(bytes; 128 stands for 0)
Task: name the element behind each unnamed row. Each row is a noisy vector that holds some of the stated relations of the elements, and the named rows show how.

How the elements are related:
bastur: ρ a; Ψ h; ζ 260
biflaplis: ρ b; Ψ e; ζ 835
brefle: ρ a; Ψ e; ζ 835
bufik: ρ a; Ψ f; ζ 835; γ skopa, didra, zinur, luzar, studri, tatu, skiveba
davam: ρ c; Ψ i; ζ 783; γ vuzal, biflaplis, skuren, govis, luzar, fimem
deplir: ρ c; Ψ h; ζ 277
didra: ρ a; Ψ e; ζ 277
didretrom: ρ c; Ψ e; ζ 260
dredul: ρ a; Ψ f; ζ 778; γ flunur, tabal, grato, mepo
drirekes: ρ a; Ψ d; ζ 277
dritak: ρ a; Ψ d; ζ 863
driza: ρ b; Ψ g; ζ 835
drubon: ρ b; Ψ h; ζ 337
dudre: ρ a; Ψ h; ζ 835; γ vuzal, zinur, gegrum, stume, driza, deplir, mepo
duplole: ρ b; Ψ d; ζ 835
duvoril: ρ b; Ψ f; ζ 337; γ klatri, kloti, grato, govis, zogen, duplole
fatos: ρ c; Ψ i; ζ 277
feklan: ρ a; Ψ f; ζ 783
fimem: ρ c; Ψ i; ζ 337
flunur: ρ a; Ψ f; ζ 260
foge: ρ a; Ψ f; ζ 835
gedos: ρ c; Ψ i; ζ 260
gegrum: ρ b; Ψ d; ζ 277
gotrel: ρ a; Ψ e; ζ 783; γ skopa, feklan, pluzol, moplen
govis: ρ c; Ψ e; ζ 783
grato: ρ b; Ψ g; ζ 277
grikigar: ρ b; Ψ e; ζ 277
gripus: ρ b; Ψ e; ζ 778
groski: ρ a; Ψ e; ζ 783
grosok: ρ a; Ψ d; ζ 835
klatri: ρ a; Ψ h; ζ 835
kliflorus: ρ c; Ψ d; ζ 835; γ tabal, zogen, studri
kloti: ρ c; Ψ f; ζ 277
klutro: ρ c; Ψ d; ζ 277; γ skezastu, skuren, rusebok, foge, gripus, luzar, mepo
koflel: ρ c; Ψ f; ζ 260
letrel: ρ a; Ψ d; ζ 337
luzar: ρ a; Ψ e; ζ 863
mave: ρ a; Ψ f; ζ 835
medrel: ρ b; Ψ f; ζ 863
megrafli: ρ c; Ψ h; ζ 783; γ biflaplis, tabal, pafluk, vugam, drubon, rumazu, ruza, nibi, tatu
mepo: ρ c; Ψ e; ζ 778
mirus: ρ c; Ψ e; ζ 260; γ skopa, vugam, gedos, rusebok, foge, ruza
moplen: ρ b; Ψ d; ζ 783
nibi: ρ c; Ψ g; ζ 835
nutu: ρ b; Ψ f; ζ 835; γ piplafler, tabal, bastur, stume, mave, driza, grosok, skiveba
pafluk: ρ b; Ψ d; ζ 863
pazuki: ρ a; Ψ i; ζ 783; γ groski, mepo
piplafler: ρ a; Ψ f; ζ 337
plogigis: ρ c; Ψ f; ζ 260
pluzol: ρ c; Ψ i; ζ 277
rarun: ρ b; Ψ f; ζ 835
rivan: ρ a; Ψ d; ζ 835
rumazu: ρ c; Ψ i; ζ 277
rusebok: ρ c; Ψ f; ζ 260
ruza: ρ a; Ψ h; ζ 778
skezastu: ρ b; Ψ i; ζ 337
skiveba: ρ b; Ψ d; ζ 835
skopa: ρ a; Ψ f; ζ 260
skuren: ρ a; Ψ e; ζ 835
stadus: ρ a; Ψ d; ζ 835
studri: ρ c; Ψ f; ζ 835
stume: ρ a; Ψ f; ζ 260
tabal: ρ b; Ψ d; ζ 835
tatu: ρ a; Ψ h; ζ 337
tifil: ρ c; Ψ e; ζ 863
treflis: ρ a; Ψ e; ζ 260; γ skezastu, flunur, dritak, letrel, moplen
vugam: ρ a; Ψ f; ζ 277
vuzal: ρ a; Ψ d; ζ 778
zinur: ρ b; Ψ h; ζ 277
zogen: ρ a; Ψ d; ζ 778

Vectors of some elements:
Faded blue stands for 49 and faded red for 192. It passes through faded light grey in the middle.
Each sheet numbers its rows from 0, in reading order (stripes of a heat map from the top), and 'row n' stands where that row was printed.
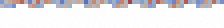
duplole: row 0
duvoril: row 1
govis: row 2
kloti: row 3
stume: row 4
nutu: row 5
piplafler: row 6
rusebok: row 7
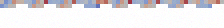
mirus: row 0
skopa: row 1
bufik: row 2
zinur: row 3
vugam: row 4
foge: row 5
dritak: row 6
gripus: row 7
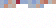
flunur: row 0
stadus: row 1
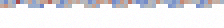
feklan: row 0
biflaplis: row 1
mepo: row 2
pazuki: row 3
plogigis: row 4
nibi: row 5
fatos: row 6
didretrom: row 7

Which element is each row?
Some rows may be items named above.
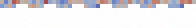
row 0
bastur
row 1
feklan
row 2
megrafli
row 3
moplen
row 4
studri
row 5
ruza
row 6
zinur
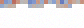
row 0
treflis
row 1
studri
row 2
groski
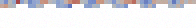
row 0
feklan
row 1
klutro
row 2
gegrum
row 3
pluzol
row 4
duplole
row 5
megrafli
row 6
govis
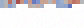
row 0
medrel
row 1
gotrel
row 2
gegrum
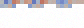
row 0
tatu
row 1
didra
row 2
davam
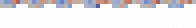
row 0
letrel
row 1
pazuki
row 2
fimem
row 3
drubon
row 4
zogen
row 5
letrel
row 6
grikigar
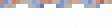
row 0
luzar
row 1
skezastu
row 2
tifil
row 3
grosok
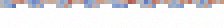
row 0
skezastu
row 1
megrafli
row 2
klatri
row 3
kliflorus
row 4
pafluk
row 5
tatu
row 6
grikigar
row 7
dudre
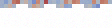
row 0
drirekes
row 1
mave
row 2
grato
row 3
driza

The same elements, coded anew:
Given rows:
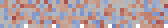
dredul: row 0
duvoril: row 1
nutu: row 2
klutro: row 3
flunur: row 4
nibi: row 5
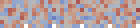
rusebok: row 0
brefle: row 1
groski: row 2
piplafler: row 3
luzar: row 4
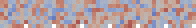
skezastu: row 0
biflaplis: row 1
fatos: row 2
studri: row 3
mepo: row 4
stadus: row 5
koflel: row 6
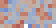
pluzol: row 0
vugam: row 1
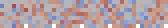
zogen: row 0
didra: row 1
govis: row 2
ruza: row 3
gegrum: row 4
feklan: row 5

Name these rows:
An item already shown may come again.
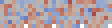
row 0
grikigar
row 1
drubon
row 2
treflis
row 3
studri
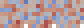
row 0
mepo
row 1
tifil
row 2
luzar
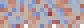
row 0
pafluk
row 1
moplen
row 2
kloti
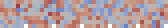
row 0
bastur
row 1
megrafli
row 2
fimem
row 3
grato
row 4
letrel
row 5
kliflorus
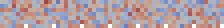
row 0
dritak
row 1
tatu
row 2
medrel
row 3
gegrum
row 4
dritak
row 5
zinur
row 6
moplen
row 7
driza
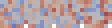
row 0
gegrum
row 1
drirekes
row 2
didra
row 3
davam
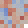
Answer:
kloti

